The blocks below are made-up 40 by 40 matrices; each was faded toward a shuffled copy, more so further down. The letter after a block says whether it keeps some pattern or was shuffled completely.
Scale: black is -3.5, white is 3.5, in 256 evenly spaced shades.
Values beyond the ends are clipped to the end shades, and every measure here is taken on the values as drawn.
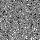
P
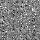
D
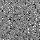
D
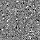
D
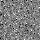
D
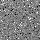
P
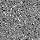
P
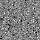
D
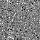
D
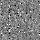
D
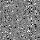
D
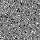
P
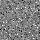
P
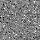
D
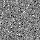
P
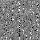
D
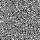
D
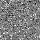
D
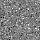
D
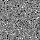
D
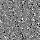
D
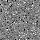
P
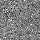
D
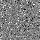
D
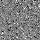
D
